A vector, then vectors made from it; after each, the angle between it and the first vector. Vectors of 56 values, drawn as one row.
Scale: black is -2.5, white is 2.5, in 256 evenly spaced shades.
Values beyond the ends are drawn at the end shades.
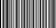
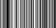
partly aligned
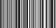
partly aligned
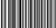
nearly opposite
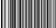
nearly opposite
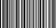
nearly parallel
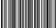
nearly opposite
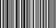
nearly parallel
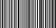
orthogonal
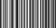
partly aligned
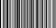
partly aligned
